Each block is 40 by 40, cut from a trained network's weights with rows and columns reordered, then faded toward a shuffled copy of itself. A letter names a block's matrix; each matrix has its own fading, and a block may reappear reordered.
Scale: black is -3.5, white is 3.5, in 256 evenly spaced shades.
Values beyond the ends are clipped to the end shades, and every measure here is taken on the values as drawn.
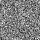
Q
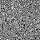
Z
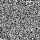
Q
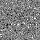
Z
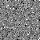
Z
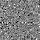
Z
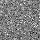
Z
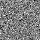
Z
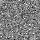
Z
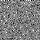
Z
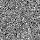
Q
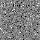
Z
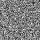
Q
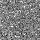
Z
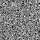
Q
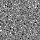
Z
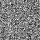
Q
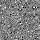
Z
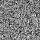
Q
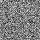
Q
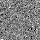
Q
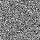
Z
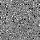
Z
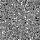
Z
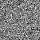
Q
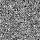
Q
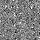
Z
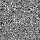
Z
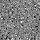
Z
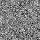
Q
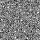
Z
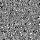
Z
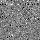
Z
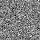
Q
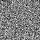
Q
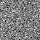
Z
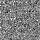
Z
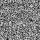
Q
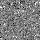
Z
